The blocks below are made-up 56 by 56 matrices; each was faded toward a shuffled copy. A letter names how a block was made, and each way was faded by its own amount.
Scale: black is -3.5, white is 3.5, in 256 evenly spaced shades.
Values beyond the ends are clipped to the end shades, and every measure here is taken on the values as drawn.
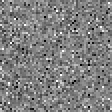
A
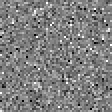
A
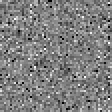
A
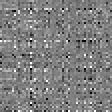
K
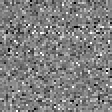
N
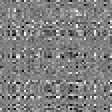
K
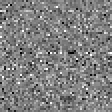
N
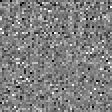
N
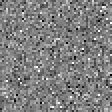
A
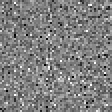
A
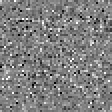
N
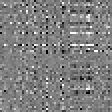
K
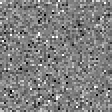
A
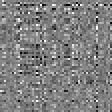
K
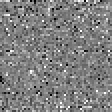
N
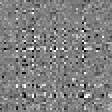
K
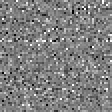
N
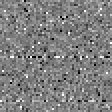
N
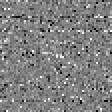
N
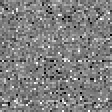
N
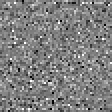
N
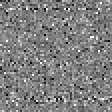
N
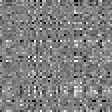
K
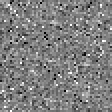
A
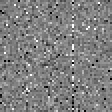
A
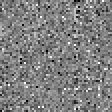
A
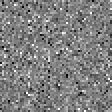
A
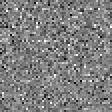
N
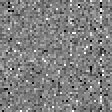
A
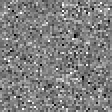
A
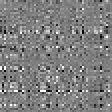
K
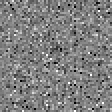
A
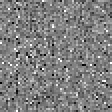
A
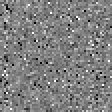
A
